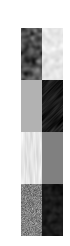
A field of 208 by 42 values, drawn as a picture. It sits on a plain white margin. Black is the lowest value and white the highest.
The table splits into 4 rows of 2 panels. Panel 1,1: low, blotchy. Panel 1,2: very high, blotchy, faint in contrast. Panel 2,1: high, flat. Panel 2,2: very low, slanting up to the right, faint in contrast. Panel 3,1: very high, streaked downward, faint in contrast. Panel 3,2: middling, flat. Panel 4,1: middling, fine-grained. Panel 4,2: very low, blotchy, faint in contrast.
